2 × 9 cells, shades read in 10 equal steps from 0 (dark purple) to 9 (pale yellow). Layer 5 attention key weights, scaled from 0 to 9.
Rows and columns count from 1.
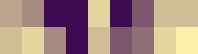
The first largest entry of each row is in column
5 9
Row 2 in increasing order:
0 3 4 5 7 7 8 8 9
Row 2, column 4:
0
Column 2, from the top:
5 8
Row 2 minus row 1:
1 3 5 0 -1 3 1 1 2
